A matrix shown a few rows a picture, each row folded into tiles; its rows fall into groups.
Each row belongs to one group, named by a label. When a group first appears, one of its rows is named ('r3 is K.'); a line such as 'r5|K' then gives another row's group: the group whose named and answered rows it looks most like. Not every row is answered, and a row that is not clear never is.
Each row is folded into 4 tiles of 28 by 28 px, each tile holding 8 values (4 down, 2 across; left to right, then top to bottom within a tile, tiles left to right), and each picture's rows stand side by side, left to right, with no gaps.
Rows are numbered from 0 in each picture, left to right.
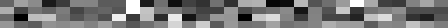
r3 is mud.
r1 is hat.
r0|mud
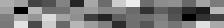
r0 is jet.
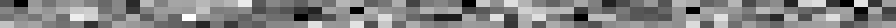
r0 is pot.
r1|pot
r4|pot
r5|mud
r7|mud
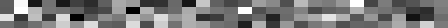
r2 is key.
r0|hat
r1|jet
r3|hat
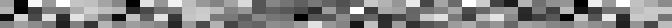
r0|pot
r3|key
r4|mud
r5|pot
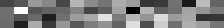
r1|jet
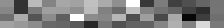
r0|pot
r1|hat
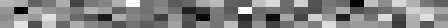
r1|hat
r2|key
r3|pot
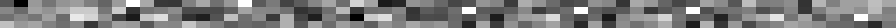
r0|pot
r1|mud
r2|hat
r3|mud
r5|key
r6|key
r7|pot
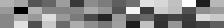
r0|jet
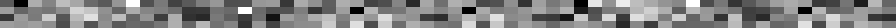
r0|pot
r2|key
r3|jet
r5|pot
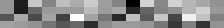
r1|pot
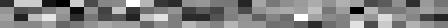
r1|mud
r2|pot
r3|jet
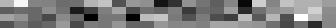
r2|pot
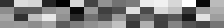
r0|mud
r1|key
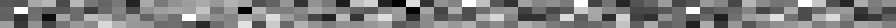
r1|pot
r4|mud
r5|hat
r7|mud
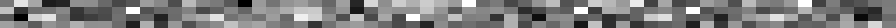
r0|mud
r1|key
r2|pot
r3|pot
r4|hat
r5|key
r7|hat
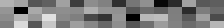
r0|jet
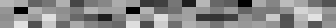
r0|jet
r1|jet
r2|pot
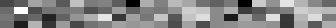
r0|key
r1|pot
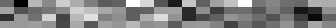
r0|pot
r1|mud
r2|hat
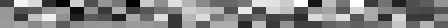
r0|mud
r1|pot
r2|key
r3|hat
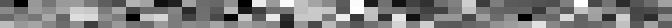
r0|pot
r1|mud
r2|pot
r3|hat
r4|hat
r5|hat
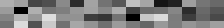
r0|jet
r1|mud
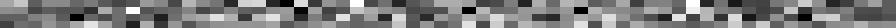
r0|hat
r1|key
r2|mud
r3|hat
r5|jet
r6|hat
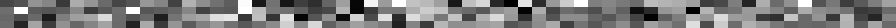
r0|key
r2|hat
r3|pot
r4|mud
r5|hat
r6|jet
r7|hat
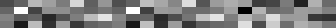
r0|key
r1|key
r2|jet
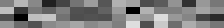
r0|mud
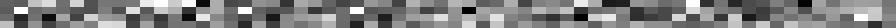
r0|key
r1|key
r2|key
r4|jet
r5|mud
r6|hat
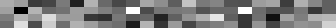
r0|jet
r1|key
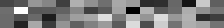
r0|key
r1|jet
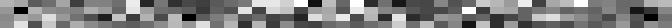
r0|jet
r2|key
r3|hat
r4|key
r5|hat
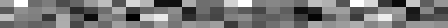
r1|mud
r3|mud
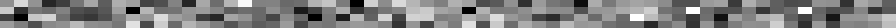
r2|hat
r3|pot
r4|jet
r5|pot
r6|key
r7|key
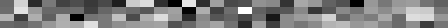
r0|hat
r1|mud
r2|key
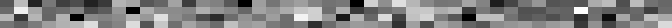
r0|hat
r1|jet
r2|pot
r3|pot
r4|mud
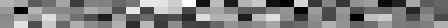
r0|jet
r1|key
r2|mud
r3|mud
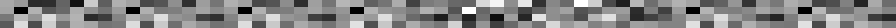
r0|jet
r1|jet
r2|jet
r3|jet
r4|key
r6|jet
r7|jet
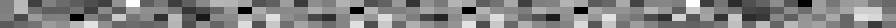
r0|hat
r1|hat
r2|jet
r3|jet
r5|jet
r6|hat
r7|pot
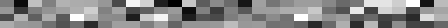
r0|pot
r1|mud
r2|pot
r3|key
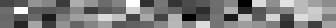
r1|hat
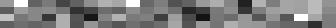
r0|hat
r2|pot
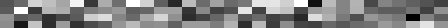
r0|key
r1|mud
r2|key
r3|hat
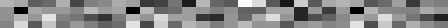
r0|jet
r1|jet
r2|mud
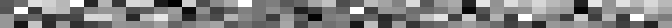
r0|key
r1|mud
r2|hat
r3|key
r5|pot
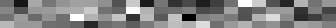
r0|pot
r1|hat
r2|mud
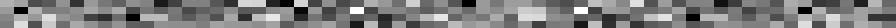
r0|jet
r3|key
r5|key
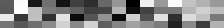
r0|hat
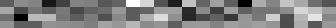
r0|mud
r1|mud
